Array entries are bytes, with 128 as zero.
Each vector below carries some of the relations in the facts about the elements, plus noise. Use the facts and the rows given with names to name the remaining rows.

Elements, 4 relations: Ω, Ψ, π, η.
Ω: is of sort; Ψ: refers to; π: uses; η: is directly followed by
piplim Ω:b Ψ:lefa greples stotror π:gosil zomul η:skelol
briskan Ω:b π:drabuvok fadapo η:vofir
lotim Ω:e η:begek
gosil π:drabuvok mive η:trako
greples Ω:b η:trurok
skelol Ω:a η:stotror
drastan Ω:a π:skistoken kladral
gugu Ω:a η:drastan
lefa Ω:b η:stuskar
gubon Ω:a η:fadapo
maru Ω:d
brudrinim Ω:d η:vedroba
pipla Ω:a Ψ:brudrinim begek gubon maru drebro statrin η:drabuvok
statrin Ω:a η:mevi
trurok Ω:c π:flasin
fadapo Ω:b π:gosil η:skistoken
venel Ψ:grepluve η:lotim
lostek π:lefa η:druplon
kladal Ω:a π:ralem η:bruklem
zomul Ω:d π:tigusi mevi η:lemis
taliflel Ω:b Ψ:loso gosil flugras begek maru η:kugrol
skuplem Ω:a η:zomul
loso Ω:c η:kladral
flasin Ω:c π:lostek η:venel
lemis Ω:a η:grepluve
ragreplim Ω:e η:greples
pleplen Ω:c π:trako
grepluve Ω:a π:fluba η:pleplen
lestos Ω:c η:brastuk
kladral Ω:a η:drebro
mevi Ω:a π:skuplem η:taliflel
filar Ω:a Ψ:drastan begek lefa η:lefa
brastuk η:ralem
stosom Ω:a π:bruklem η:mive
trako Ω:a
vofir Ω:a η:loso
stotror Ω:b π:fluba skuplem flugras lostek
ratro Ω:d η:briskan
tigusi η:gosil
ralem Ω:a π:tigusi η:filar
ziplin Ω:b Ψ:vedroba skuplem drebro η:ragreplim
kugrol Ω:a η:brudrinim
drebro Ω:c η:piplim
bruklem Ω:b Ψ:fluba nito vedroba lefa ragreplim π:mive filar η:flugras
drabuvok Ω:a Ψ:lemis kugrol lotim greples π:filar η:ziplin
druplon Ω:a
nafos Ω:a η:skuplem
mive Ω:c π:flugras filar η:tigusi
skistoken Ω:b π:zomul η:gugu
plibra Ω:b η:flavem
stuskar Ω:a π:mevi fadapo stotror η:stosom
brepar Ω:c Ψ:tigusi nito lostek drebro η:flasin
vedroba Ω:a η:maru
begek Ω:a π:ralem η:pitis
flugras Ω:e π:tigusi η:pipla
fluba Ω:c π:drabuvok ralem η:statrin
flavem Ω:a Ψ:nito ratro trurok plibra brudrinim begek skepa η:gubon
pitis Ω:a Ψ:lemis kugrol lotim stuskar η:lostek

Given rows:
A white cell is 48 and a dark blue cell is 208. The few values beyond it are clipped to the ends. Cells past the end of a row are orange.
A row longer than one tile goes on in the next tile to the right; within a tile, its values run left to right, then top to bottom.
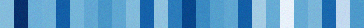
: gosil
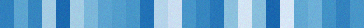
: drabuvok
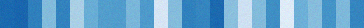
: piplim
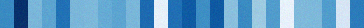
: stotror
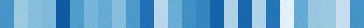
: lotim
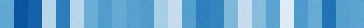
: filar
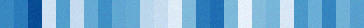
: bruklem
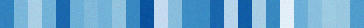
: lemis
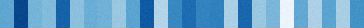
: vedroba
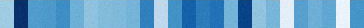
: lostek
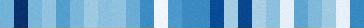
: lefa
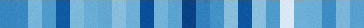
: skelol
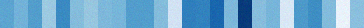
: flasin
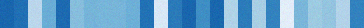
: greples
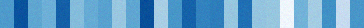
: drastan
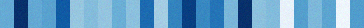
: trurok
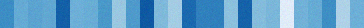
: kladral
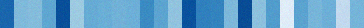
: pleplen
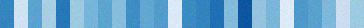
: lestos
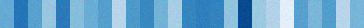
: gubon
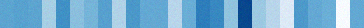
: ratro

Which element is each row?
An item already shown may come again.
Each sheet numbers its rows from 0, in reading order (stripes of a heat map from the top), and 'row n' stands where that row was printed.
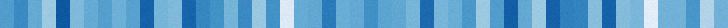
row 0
stosom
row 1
kladral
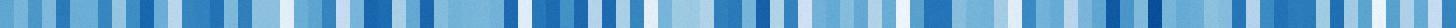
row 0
ralem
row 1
greples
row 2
brepar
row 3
ragreplim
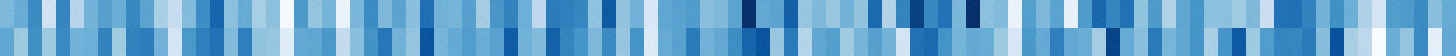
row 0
fluba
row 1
vofir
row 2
trurok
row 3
taliflel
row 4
kladal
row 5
stosom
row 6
pipla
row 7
begek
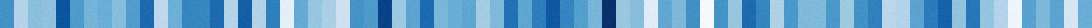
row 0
lotim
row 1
maru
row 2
skuplem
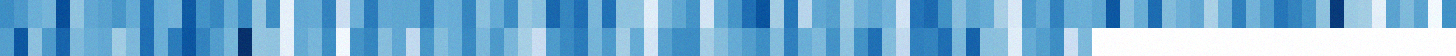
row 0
mive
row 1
skistoken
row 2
pipla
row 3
brudrinim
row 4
maru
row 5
briskan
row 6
mevi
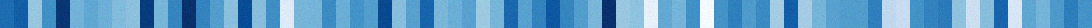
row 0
trako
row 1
maru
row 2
drabuvok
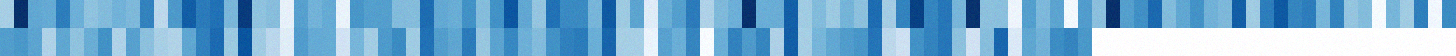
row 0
lostek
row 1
grepluve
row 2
trurok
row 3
tigusi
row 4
plibra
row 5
flugras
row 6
drabuvok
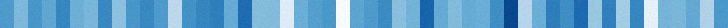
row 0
zomul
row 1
stuskar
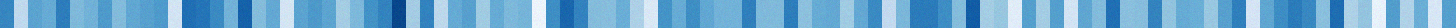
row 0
venel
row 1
flavem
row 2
skepa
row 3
nito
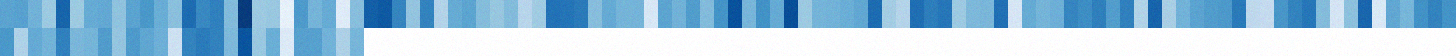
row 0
loso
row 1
ziplin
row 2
pitis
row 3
drabuvok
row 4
brastuk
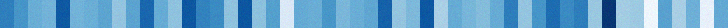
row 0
gugu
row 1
drebro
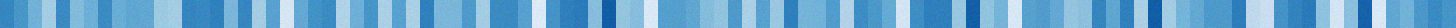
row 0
fadapo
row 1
nafos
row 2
nafos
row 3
drabuvok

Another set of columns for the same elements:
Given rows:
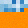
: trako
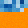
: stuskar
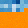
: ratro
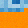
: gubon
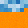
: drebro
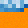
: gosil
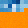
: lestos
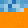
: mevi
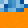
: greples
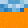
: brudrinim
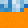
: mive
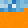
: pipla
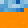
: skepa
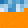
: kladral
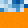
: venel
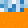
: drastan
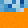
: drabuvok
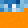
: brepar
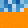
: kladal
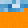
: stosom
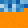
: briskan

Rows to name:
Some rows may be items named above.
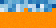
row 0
kladral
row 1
bruklem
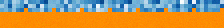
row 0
fadapo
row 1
brastuk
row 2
ralem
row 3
brepar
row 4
lestos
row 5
loso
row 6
piplim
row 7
lefa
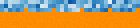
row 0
begek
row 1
stosom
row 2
skuplem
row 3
taliflel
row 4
flugras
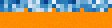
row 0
flasin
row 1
venel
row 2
plibra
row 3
trurok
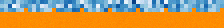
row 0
filar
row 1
skuplem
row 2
taliflel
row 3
ziplin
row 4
stotror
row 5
grepluve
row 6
zomul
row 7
zomul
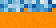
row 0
lostek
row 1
stotror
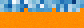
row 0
piplim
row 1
pipla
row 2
fluba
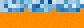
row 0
ragreplim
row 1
pitis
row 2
maru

